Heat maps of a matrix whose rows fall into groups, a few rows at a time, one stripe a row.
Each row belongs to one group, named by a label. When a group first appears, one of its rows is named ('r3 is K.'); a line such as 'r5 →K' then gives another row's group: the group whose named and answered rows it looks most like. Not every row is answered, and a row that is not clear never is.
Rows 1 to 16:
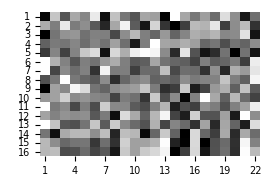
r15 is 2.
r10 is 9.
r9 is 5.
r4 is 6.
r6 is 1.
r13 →1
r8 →5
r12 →2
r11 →1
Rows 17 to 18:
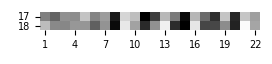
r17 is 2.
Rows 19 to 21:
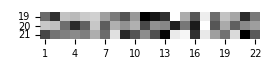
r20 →1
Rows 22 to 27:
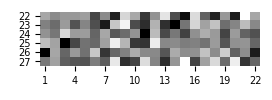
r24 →9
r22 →2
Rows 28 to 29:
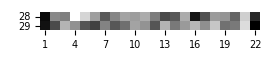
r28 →5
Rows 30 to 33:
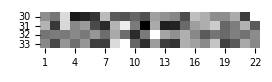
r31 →9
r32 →6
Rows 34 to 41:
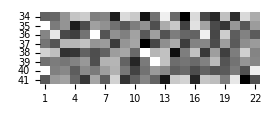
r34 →2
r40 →1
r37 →2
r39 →6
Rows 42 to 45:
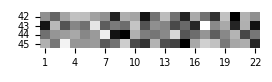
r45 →9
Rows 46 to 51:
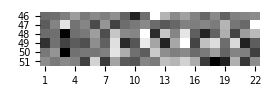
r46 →6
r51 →6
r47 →5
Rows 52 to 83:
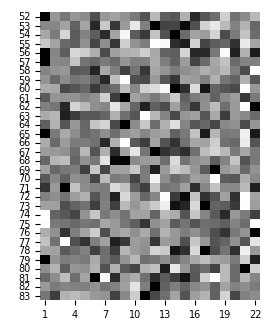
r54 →9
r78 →2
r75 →1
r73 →2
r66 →9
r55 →2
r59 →9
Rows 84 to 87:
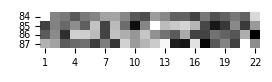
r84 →1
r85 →6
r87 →2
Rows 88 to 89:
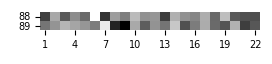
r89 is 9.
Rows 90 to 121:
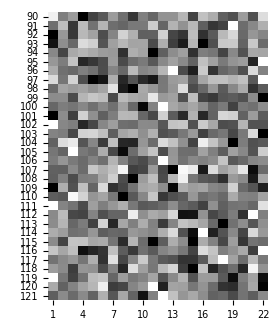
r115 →2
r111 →1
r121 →6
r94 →2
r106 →6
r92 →5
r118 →2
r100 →6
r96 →2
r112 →2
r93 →5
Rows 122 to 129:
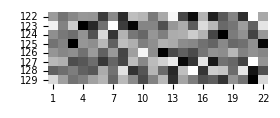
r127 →2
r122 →2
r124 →6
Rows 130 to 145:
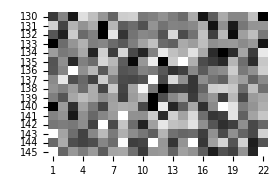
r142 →6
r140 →5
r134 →6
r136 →5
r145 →1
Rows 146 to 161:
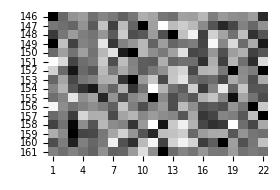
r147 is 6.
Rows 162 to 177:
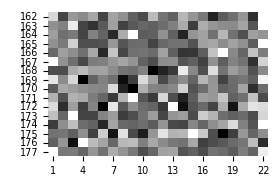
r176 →5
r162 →1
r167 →1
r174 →5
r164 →9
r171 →9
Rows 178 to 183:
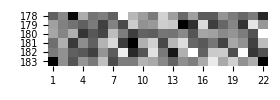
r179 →2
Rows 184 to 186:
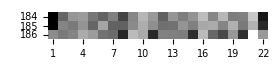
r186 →2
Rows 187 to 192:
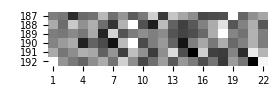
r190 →9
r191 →2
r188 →9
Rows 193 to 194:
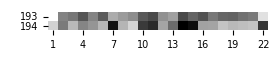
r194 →9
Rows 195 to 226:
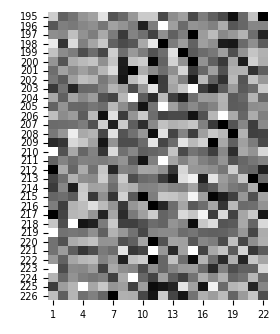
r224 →9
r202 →2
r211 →6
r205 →6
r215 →6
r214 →5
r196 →6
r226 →9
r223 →1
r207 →6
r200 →2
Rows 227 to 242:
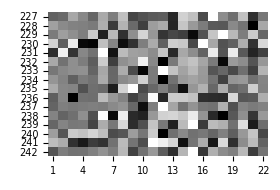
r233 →6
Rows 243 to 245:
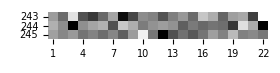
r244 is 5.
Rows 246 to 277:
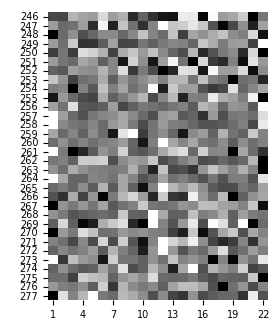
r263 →9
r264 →1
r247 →6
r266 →9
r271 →6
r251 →2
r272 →6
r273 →1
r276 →6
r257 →1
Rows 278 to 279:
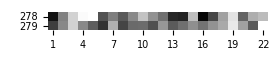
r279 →5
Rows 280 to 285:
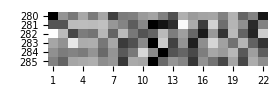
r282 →1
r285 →2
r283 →9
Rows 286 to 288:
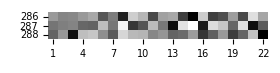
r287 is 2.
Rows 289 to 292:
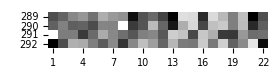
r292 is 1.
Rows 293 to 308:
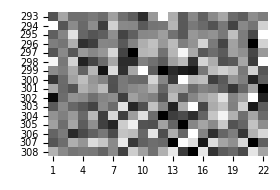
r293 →6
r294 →1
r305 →9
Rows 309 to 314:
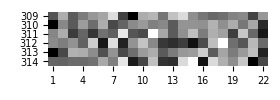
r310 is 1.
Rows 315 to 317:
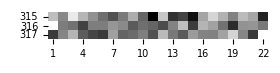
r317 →5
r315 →9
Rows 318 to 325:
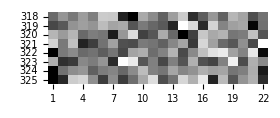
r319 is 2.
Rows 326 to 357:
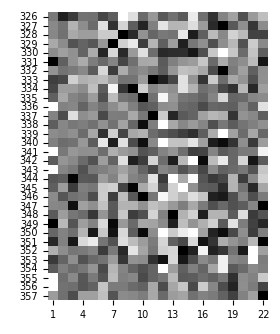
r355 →1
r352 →2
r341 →1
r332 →6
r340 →6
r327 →6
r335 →6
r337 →9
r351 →5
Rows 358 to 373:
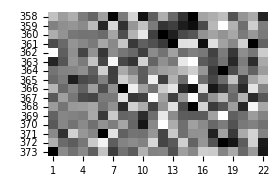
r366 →2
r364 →6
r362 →1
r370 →6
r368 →2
